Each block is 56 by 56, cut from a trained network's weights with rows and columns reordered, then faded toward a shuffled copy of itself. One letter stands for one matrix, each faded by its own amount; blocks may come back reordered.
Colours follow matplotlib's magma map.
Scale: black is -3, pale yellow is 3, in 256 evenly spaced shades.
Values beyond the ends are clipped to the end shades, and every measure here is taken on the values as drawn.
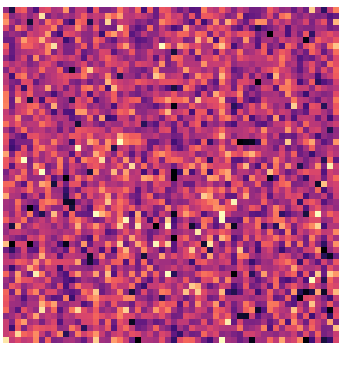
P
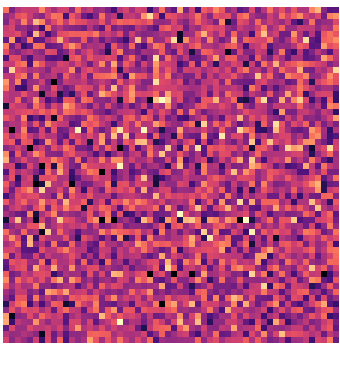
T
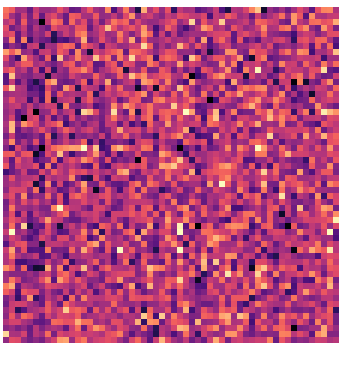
P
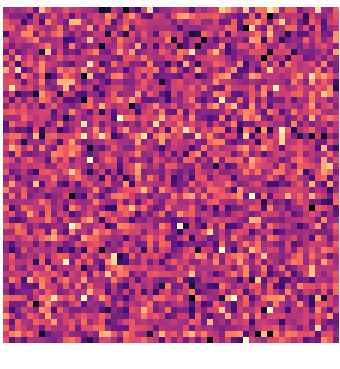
T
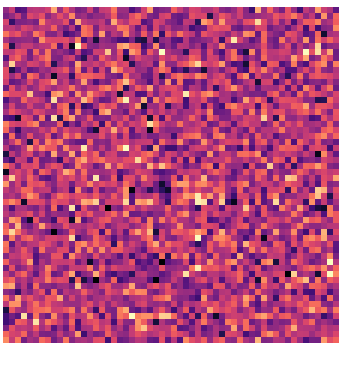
T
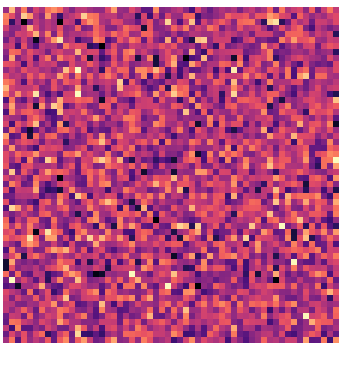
T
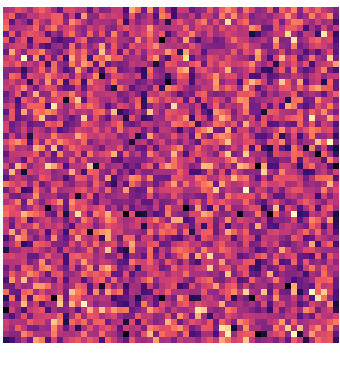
P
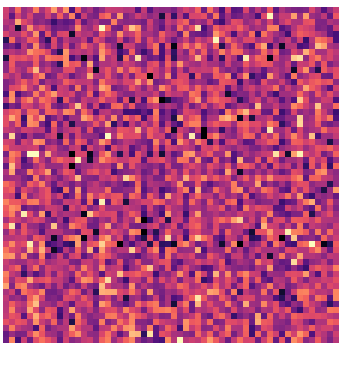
P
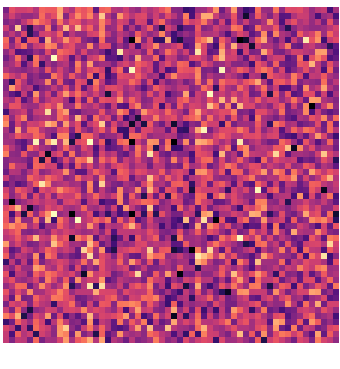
P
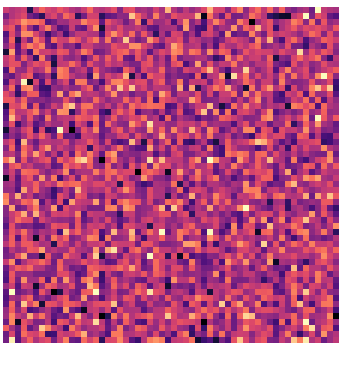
P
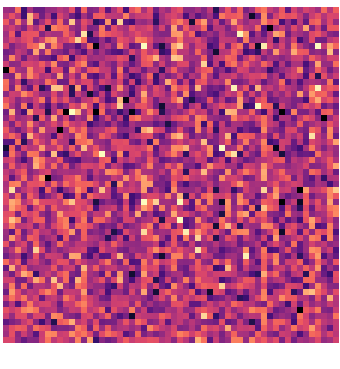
P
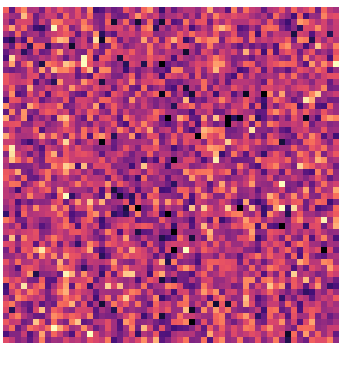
P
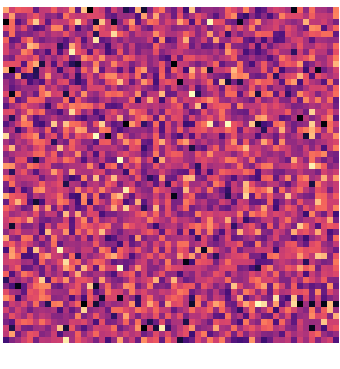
T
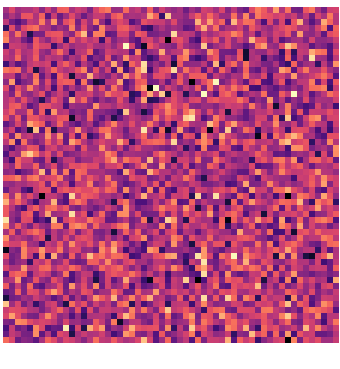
T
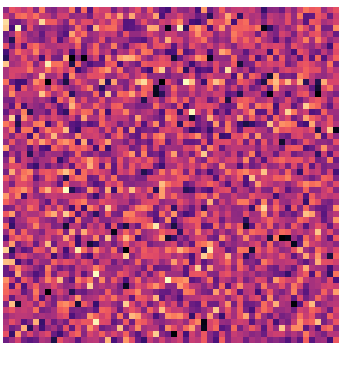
T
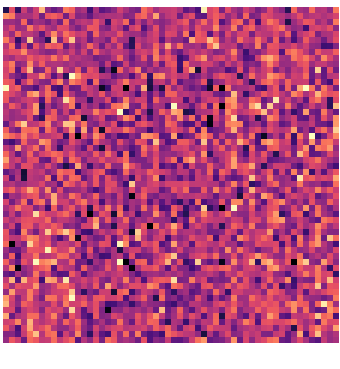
P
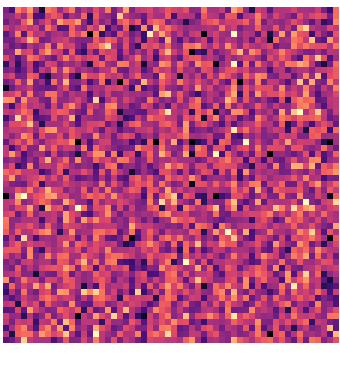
P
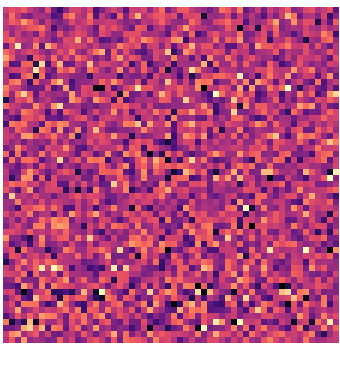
T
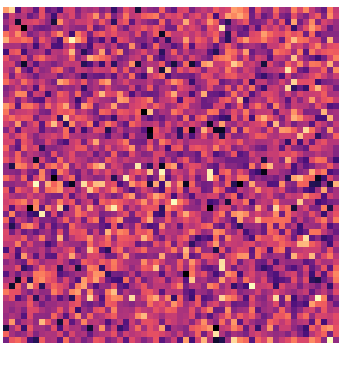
T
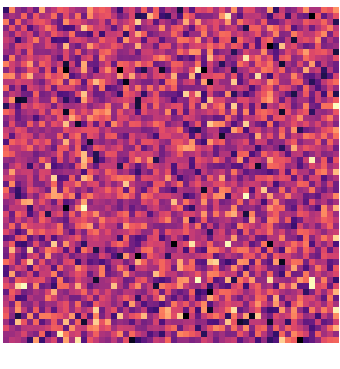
T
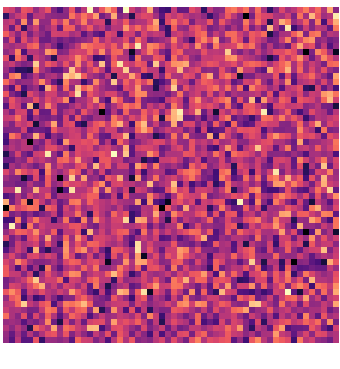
P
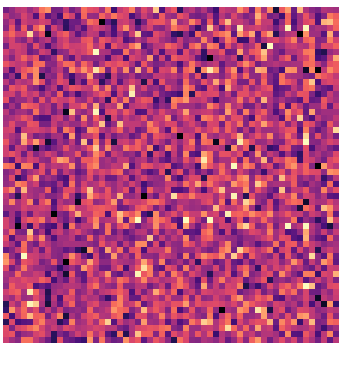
P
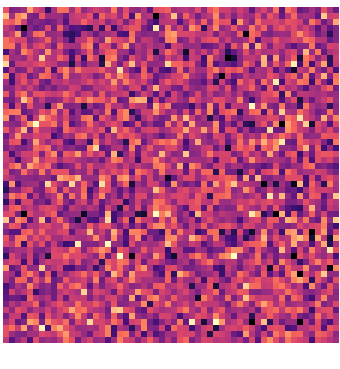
T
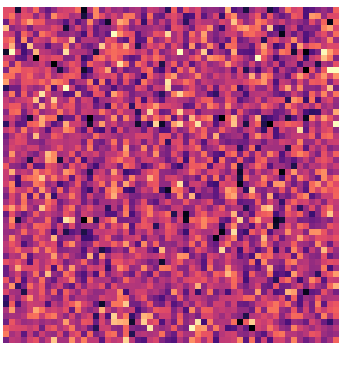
P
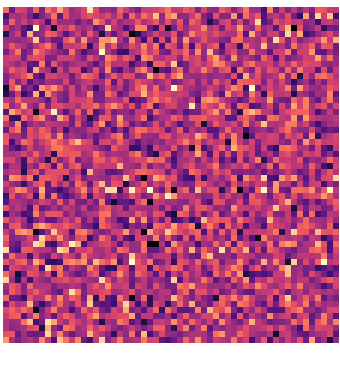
T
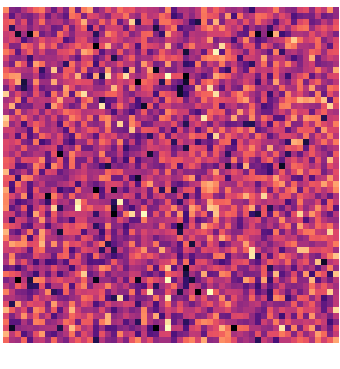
P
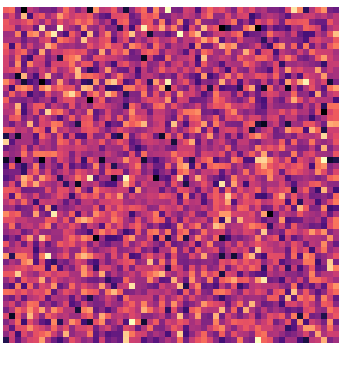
T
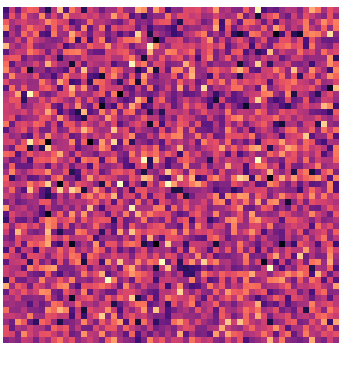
T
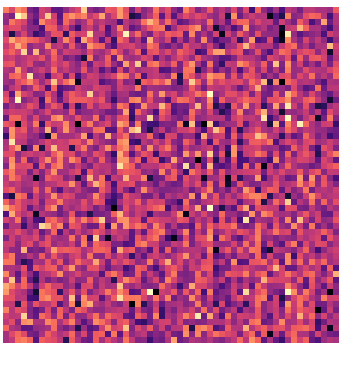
P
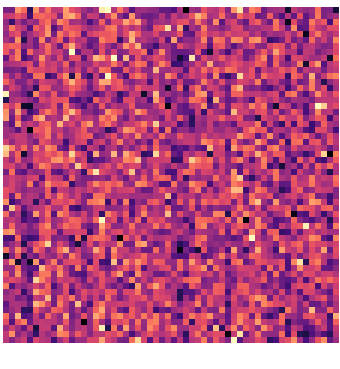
P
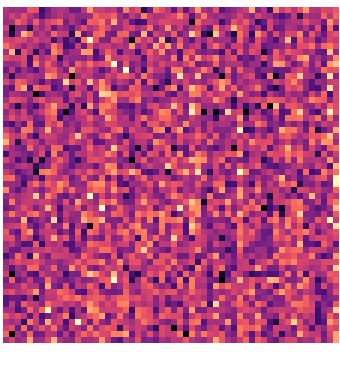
P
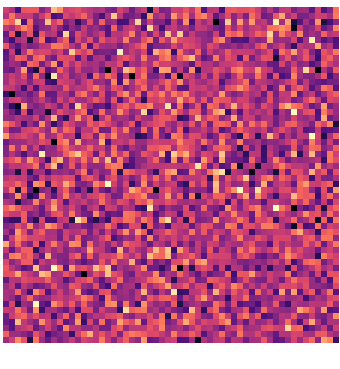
T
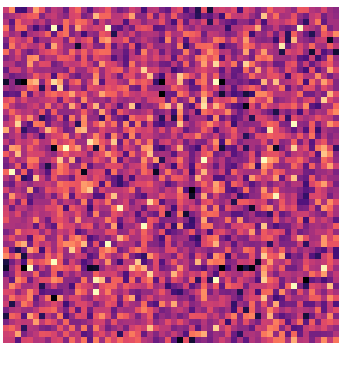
P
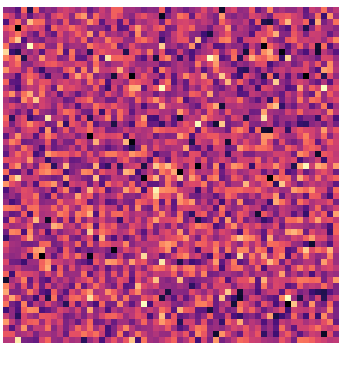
T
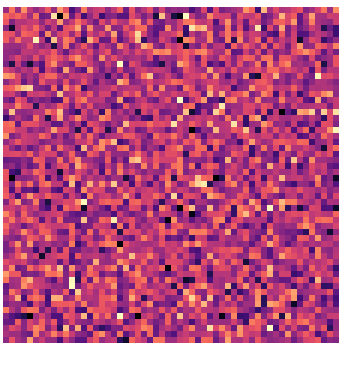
T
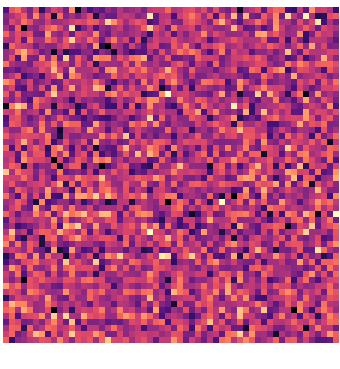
T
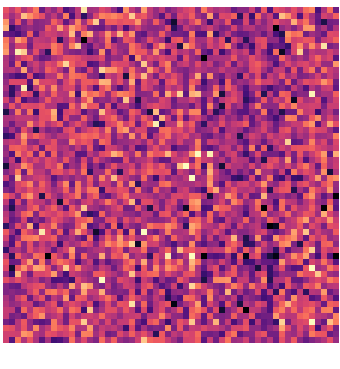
P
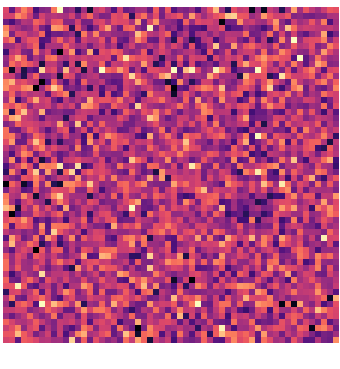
T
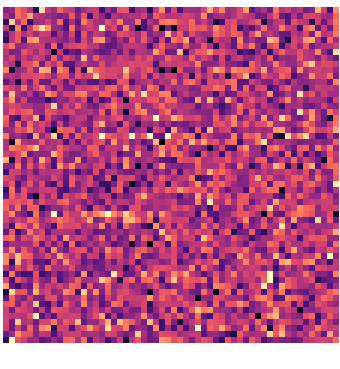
T
